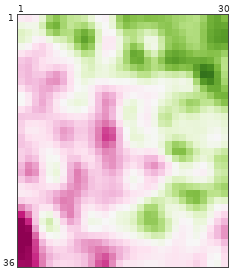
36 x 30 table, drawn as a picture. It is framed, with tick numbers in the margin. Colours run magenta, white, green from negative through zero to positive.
Slope: up to the top right. Lone odd cells: none. Histogram: bell-shaped. Grain: blotchy. Average level on the scale: 50%. Ninth with the lowest average: bottom left.
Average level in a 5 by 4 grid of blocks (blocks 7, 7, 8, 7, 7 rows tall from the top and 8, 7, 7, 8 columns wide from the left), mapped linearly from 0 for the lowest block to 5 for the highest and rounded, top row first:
3345 | 1234 | 1023 | 1123 | 0122
